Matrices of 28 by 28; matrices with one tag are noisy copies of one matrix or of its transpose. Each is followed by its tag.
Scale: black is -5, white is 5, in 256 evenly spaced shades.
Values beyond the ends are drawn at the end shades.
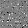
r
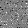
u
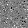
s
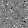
s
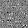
r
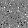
s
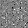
r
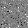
s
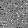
u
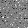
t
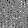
u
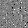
r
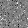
t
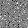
t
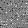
u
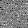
u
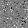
s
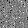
u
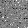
t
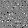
r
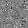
s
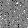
t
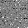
t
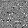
r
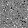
s
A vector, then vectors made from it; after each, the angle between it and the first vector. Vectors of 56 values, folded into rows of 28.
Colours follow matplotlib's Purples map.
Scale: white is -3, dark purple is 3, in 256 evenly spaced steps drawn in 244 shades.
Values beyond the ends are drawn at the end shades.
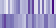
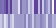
nearly opposite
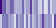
orthogonal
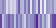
partly aligned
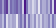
partly opposed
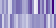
partly aligned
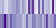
nearly parallel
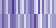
partly aligned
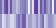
nearly opposite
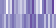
partly aligned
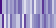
orthogonal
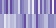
nearly opposite
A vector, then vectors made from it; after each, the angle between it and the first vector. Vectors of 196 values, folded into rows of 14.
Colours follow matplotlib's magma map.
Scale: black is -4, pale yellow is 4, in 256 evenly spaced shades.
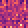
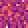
orthogonal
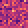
partly aligned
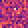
partly aligned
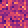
partly aligned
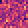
partly aligned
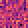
nearly opposite
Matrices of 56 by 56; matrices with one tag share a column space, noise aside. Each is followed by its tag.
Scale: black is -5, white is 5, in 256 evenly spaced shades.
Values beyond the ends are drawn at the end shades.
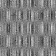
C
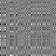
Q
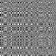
Q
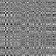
Q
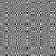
Q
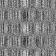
C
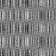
C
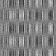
C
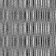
C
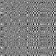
Q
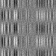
C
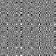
Q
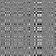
Q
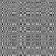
Q
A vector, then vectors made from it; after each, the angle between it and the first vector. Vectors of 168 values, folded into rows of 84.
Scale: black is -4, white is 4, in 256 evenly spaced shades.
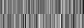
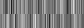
orthogonal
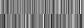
partly opposed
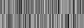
partly aligned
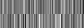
nearly parallel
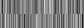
orthogonal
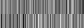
partly aligned
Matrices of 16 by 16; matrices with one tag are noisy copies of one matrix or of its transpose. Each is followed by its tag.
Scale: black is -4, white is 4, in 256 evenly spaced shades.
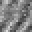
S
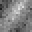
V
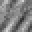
S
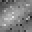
V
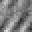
S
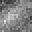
V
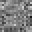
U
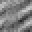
S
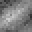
V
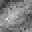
V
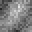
V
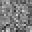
U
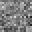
U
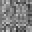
U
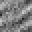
S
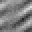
S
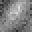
V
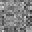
U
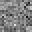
U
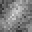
V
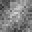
V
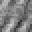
S
